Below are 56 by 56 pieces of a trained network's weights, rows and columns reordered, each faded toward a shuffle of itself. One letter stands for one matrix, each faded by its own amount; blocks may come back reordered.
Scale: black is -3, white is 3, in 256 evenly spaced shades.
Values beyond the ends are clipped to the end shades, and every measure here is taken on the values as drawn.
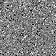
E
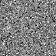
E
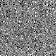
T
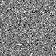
E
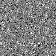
E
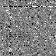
T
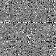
T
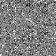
T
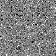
T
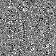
T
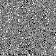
T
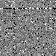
T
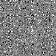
T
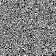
E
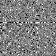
T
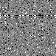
T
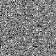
T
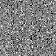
T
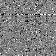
T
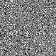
T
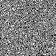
E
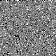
E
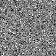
E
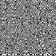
T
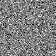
E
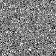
E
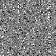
T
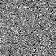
E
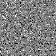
T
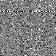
T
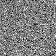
E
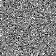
E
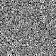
E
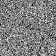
E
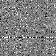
T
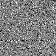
E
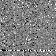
T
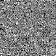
E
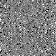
T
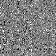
T
